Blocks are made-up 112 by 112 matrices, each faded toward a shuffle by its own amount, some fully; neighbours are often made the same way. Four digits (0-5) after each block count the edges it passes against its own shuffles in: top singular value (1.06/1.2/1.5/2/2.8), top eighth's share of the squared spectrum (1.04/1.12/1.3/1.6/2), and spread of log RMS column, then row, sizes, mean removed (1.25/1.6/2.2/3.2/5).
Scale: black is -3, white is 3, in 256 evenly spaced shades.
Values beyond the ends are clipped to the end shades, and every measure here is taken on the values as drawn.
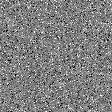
2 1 0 0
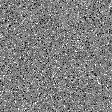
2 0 0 0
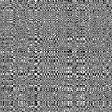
5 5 4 4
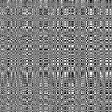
5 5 5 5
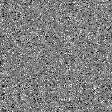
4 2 1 1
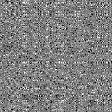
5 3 2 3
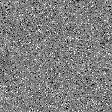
3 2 1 0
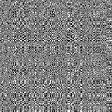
5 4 4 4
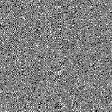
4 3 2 2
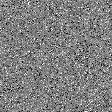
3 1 0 0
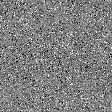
2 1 0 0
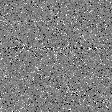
1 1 0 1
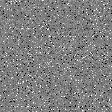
3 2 1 1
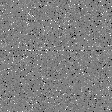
3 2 0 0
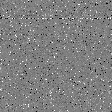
3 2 0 1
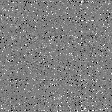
3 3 1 2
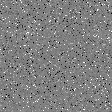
0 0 0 0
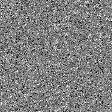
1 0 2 0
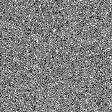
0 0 1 0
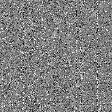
1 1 3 0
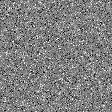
0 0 0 0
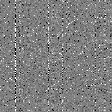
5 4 3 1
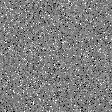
2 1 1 0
